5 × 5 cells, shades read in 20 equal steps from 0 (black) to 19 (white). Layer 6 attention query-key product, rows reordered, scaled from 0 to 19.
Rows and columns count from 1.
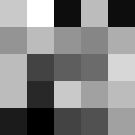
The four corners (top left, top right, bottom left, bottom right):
15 1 2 12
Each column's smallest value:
2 0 1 6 1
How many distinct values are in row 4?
4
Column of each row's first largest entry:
2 2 5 3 5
